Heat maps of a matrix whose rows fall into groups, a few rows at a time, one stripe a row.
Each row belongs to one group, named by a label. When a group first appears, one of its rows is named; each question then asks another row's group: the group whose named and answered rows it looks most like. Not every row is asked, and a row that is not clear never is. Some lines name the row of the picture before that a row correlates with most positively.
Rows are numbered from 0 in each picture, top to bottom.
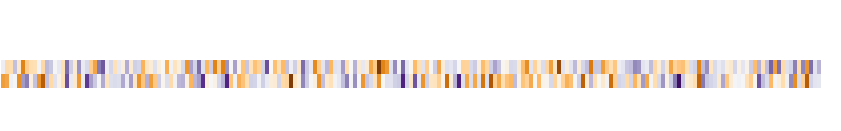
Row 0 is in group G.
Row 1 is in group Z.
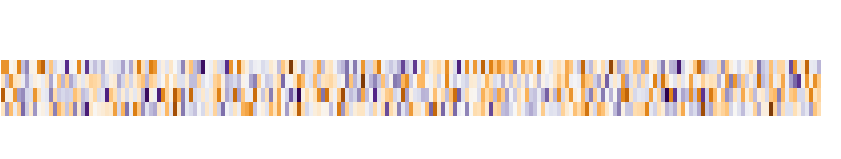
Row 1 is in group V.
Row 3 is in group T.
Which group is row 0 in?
Z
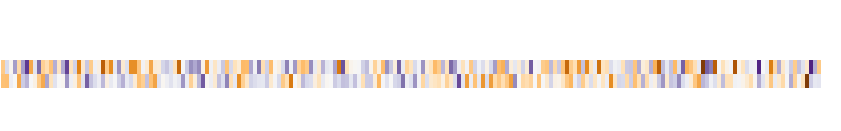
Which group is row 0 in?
T
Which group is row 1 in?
Z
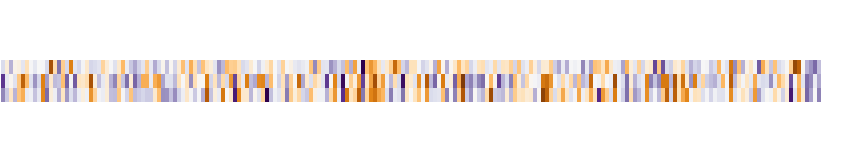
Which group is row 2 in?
G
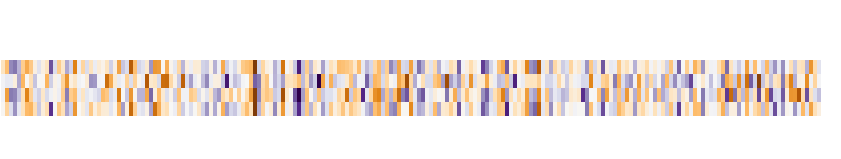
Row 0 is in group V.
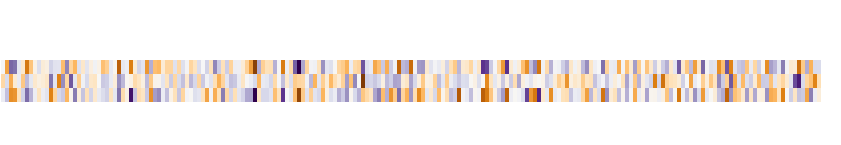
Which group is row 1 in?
V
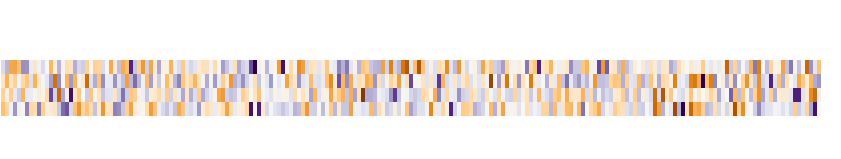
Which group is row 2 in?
V
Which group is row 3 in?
T
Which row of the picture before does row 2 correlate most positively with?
1
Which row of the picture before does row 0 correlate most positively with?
2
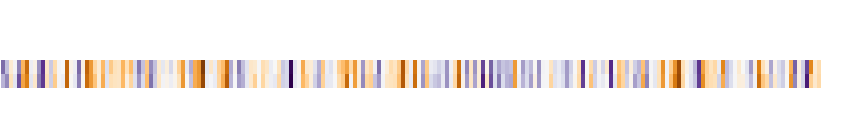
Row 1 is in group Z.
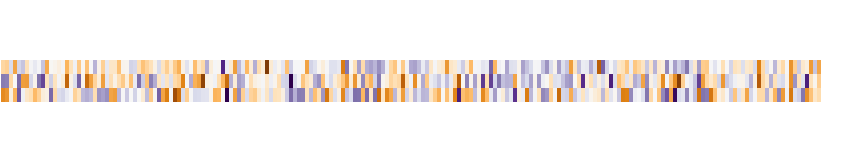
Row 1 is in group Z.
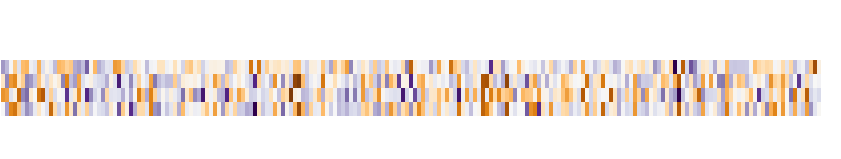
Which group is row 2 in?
Z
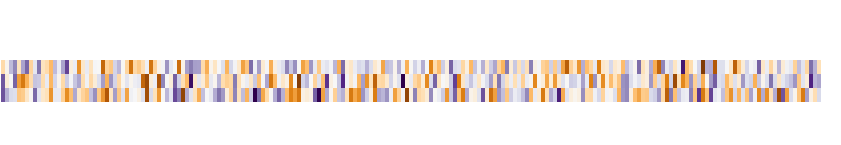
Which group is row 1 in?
G
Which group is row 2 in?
G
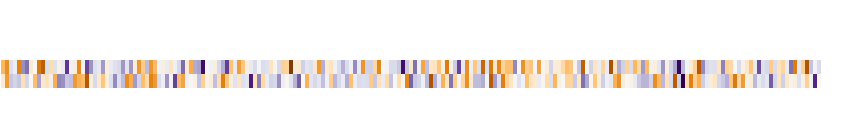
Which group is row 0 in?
Z
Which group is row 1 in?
T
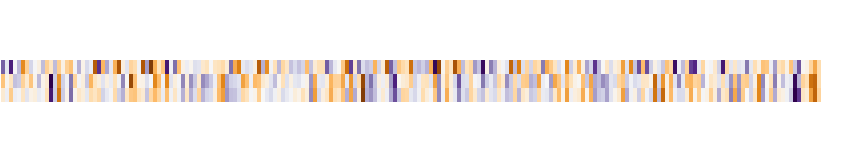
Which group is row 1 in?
V
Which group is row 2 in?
V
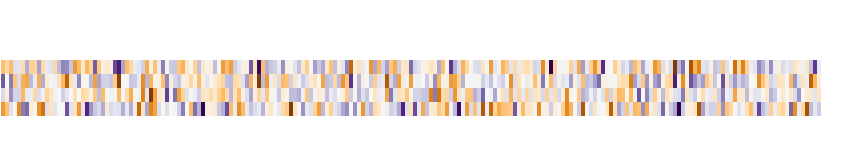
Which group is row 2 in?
T
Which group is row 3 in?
Z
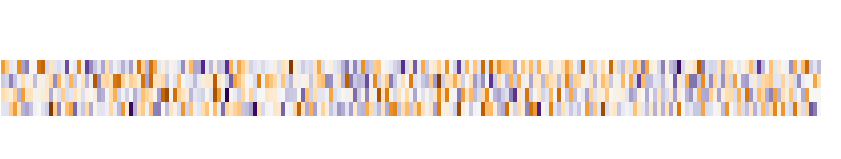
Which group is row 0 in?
Z
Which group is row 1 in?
T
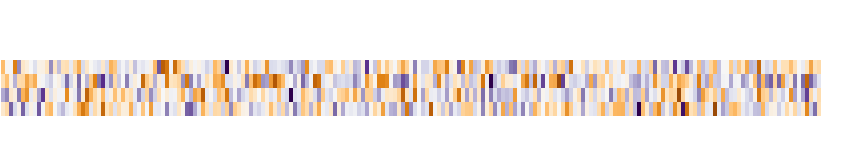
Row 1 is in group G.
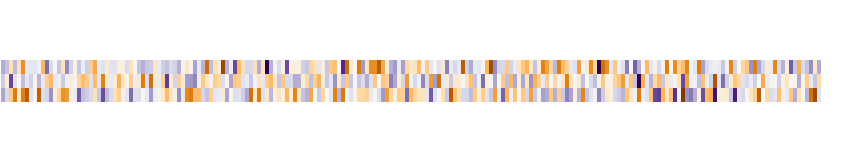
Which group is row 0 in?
G
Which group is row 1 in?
T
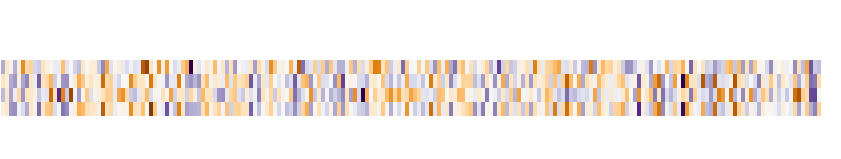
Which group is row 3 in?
T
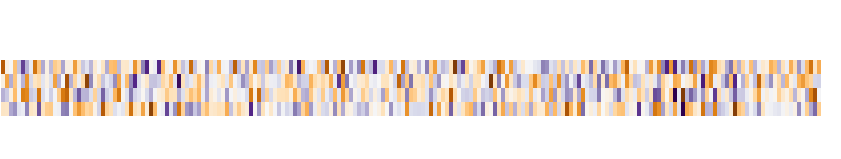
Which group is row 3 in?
T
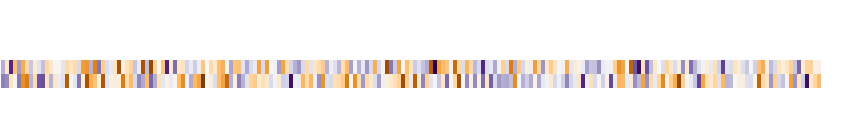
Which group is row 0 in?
T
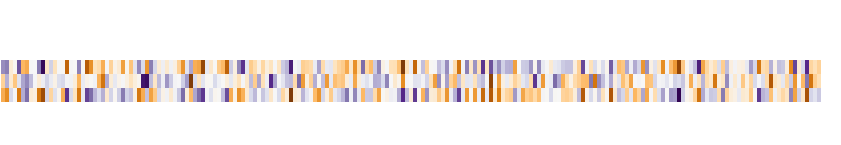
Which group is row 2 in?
Z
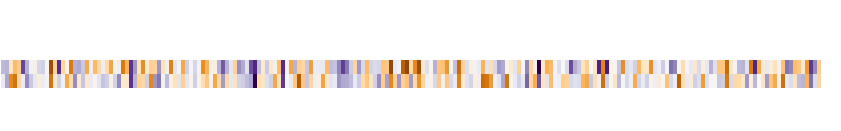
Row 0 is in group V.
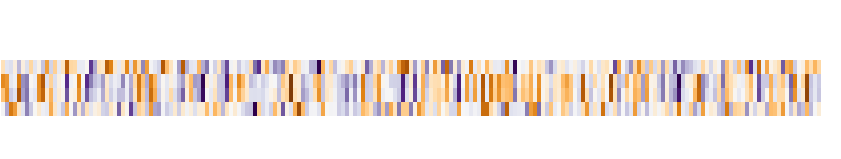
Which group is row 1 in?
Z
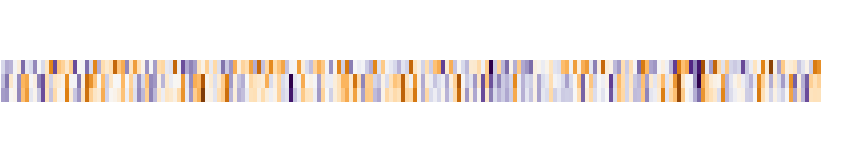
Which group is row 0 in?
T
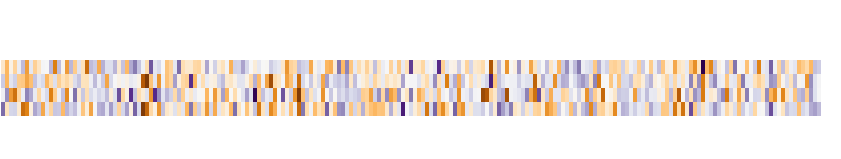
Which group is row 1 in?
G
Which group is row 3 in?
G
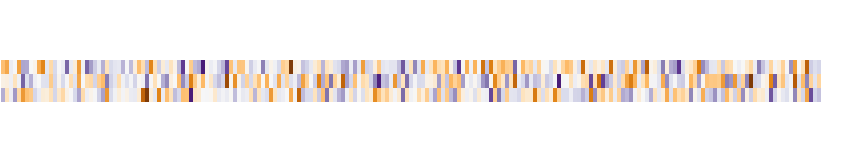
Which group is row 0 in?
Z
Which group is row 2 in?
G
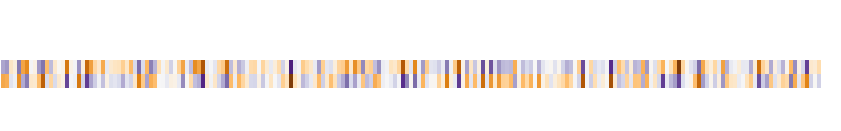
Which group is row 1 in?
Z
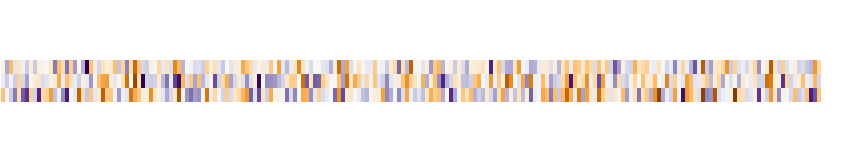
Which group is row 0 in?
T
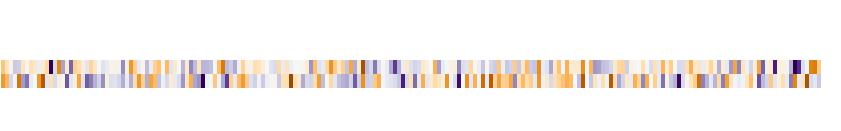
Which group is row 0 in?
V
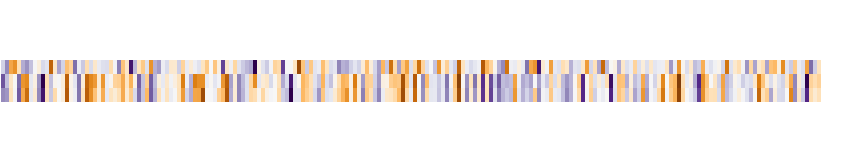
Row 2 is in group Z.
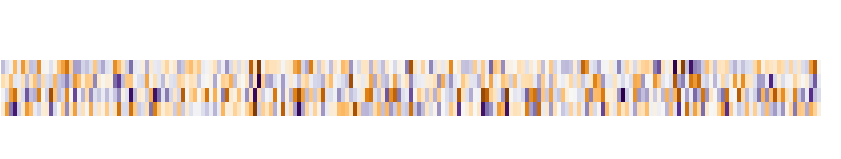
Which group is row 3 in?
V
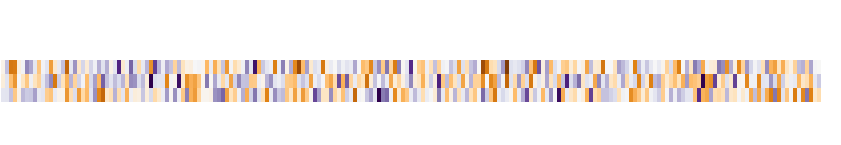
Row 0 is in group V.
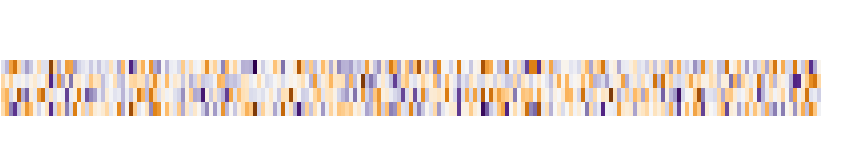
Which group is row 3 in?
V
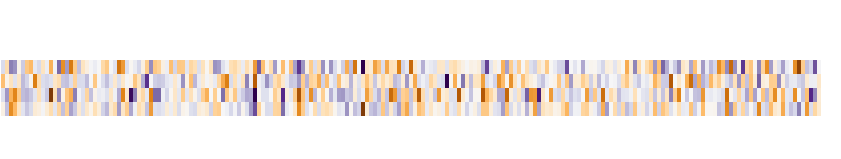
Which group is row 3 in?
V
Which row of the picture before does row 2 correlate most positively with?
0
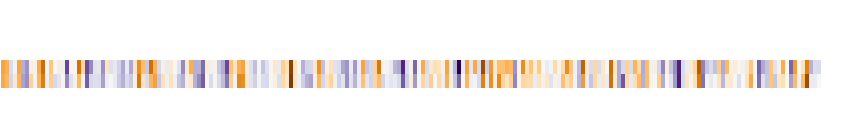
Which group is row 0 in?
Z
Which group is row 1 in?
Z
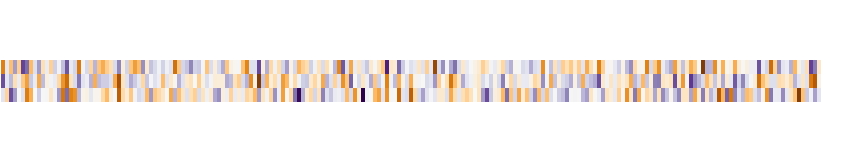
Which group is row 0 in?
T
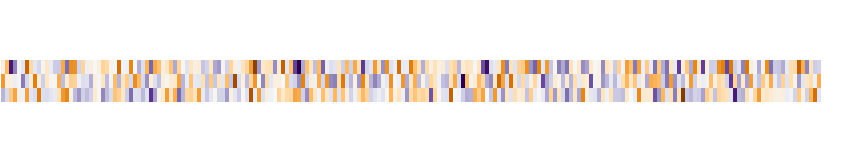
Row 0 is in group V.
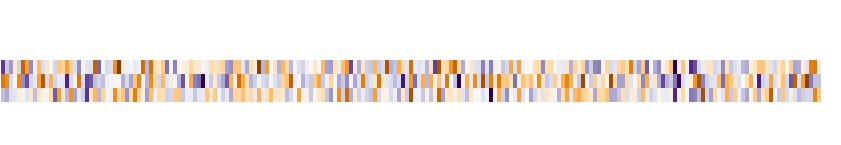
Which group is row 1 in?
Z
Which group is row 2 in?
T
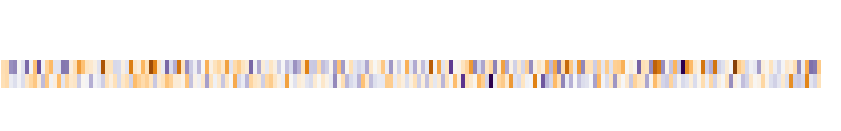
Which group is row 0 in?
T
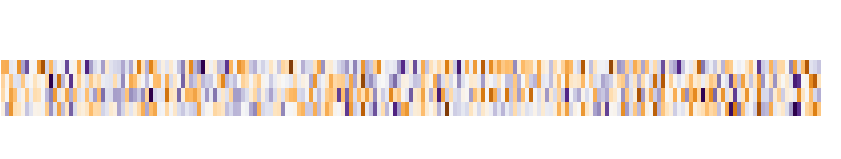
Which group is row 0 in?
Z
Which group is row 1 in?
V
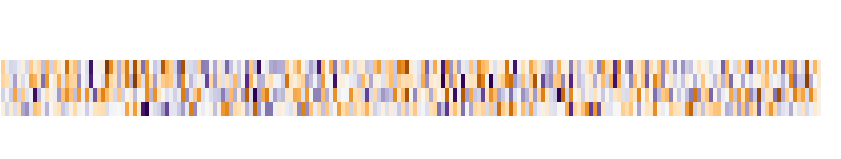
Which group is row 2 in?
G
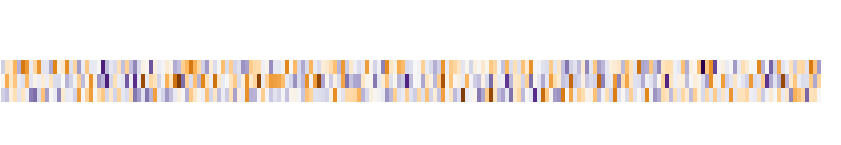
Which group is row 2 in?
G
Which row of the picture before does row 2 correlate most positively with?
2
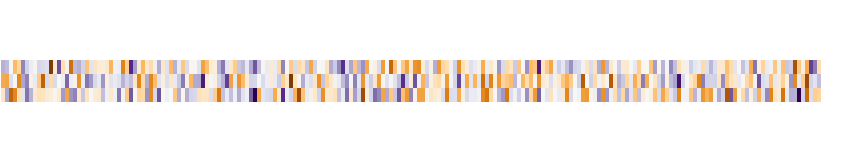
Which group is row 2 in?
V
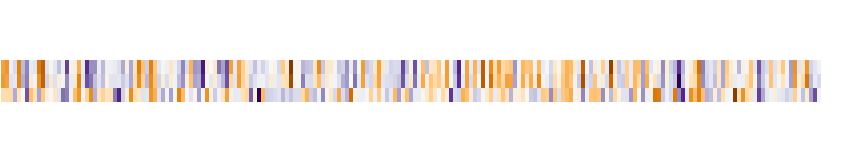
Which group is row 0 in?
Z
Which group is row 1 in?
Z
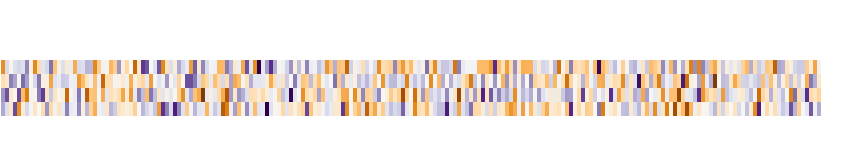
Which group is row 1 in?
T
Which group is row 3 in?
G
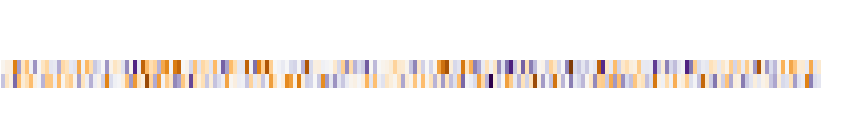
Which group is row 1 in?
G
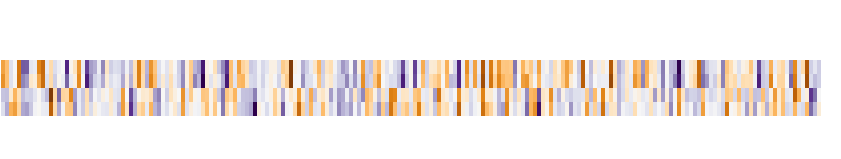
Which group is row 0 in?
Z
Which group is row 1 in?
Z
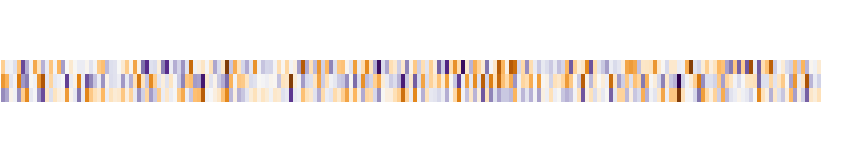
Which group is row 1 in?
Z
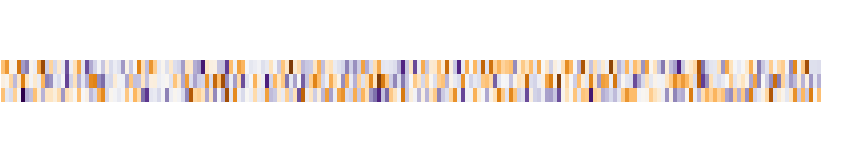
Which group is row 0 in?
Z
